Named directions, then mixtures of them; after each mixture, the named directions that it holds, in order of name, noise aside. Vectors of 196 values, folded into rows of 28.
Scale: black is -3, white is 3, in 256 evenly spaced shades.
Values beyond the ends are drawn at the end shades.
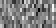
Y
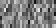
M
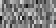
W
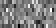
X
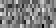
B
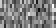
W, Y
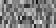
W, X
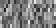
M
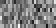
M, X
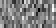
Y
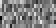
M, W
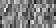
M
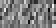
M, Y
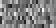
B, W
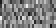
W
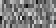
W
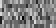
B, W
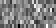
M, X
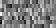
B, W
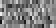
B, W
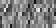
M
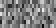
B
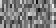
W, Y
